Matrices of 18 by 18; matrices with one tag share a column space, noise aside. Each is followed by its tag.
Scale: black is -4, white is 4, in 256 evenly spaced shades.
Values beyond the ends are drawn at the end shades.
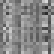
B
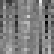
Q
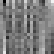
Q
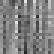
Q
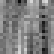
Q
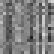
B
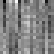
Q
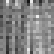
Q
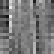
Q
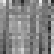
Q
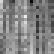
Q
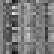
B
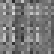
B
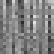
Q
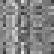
B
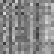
B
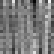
Q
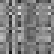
B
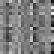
B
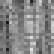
Q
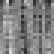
Q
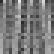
Q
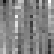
Q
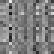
B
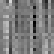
Q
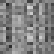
B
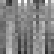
Q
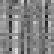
Q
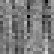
Q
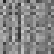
B
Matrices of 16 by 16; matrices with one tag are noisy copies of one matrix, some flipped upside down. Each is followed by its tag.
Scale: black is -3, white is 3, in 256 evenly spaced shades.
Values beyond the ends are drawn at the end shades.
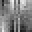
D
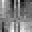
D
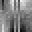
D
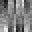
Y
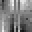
D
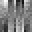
Y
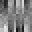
Y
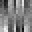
Y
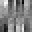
Y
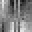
D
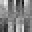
Y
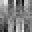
Y
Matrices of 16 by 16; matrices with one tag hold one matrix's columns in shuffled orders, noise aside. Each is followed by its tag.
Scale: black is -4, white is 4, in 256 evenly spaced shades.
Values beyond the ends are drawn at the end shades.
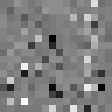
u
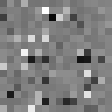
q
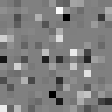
q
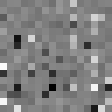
u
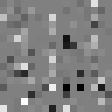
u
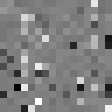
u
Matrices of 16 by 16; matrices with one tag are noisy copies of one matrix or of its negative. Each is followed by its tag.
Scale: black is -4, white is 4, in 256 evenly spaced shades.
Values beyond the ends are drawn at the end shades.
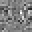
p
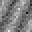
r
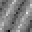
r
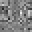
p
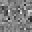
p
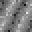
r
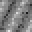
r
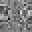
p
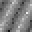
r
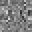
p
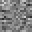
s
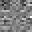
s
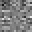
s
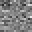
s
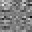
s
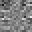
s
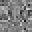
p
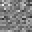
s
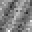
r
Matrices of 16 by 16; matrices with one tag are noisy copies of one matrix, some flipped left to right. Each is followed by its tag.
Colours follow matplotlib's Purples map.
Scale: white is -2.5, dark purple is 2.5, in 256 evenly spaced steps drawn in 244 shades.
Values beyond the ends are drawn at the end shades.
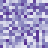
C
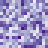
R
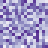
C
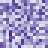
C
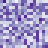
C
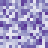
R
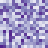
C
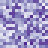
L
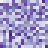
C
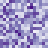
L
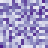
C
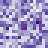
R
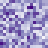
L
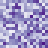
L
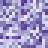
R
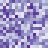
L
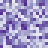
R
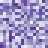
C
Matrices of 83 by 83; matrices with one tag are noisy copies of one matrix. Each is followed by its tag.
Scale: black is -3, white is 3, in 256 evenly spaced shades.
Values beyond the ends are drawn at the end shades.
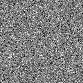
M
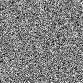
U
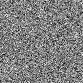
U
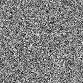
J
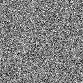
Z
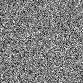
M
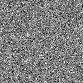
M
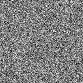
Z
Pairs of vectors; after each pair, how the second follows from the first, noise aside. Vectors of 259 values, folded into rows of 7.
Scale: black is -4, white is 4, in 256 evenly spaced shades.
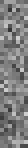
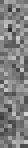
copied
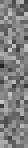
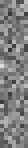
negated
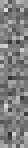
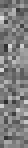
wrapped around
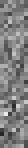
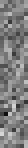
negated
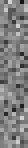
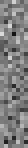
wrapped around
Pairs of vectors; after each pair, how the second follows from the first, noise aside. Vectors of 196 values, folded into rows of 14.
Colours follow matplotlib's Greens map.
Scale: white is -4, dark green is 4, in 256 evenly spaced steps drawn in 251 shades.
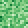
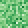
shuffled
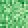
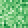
reversed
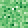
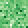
shuffled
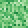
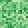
shuffled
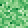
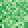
shuffled
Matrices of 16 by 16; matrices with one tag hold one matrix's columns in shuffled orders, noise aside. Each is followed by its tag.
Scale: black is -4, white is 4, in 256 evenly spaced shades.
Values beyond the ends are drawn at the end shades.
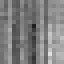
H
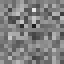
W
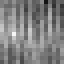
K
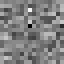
W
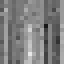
H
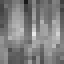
K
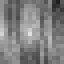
K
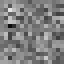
W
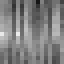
K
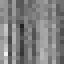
H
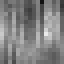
K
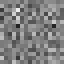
W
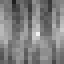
K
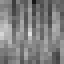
K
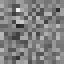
W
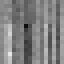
H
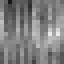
K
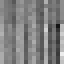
H
